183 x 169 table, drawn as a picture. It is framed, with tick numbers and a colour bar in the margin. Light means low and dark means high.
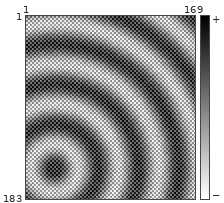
Rings: centred on the bottom left. Odd rows or columns: none. Slope: none. Average level on the scale: 50%. Mirror symmetry: none.
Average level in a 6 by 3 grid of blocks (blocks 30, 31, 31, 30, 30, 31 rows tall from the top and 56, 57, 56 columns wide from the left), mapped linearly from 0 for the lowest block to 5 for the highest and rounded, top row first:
2 2 3 / 1 4 3 / 4 3 3 / 5 3 2 / 0 4 3 / 0 4 3
